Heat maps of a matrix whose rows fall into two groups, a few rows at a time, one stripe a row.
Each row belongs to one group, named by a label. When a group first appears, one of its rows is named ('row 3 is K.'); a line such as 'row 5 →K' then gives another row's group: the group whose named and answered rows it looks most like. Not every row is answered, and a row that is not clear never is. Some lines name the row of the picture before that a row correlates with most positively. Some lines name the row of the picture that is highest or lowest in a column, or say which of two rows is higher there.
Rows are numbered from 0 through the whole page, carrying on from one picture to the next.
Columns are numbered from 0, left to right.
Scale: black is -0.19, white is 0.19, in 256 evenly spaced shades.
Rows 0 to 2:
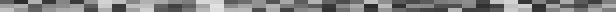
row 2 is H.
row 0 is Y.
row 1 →H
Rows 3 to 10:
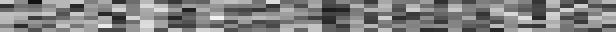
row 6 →H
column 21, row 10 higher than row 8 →No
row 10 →H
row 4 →Y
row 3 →H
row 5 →Y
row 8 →H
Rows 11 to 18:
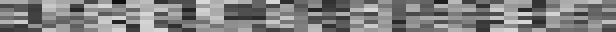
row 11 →H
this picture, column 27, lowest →12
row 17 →Y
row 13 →Y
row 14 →H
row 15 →Y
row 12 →Y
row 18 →Y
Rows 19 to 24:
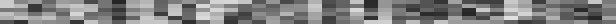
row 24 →Y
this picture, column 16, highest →19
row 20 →H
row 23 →H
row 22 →H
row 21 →H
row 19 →H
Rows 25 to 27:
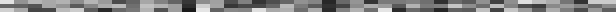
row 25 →H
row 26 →Y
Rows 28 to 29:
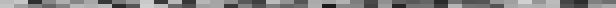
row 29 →H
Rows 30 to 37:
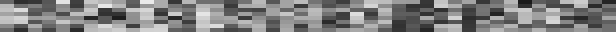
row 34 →H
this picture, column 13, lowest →35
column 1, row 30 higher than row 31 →No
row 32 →H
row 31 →Y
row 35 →H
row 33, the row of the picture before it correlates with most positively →28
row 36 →Y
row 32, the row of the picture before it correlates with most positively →28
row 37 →Y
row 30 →Y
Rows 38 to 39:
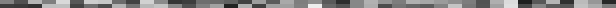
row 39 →Y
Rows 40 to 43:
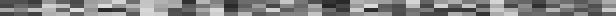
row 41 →Y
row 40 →Y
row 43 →Y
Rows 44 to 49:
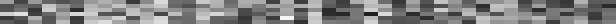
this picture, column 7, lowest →47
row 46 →Y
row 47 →H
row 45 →Y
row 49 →Y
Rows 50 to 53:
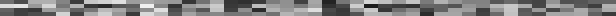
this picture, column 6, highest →50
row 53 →Y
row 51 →H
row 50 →Y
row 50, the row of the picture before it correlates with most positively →46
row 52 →Y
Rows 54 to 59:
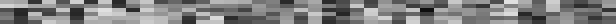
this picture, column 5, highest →54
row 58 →Y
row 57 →Y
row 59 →Y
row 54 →H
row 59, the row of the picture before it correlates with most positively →50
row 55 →H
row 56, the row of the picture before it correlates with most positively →53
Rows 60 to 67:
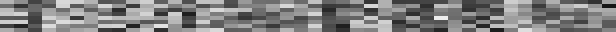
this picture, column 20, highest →61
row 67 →H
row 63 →H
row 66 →Y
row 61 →Y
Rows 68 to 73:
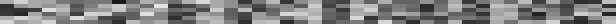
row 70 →Y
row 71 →Y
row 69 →Y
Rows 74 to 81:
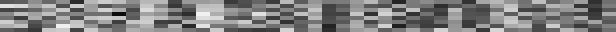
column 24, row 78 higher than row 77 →Yes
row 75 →H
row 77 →H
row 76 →Y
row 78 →Y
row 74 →Y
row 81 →Y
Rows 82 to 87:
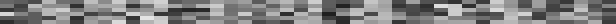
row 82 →Y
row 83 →Y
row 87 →Y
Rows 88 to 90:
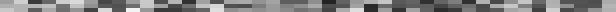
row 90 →H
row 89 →H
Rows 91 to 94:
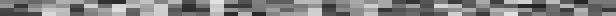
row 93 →Y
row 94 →Y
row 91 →H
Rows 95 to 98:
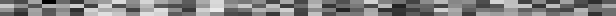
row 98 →Y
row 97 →Y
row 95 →Y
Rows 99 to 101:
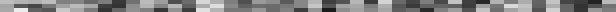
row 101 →H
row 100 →H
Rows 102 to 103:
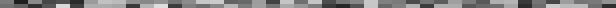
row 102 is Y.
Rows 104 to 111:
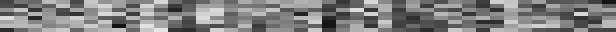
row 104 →Y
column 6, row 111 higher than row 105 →No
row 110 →H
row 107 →Y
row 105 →Y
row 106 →H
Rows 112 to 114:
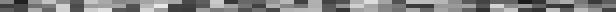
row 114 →Y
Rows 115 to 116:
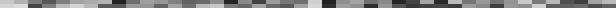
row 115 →H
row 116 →H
